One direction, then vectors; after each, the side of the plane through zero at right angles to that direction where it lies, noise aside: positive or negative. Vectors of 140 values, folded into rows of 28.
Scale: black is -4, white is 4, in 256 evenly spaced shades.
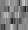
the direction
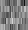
negative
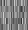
positive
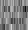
positive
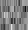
positive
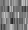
positive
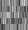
positive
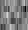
positive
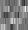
negative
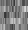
negative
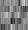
positive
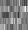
negative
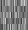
positive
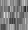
positive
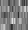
negative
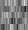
positive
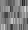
negative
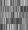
positive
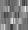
negative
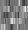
negative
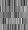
negative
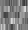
negative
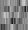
positive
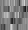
positive
